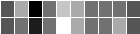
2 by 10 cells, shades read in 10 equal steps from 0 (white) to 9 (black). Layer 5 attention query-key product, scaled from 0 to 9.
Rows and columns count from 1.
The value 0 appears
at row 2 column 5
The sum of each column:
12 8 17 10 2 6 10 10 8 12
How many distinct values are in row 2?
5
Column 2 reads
3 5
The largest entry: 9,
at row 1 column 3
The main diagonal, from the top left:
6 5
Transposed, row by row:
6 6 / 3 5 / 9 8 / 5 5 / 2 0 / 3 3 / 5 5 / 5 5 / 5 3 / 6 6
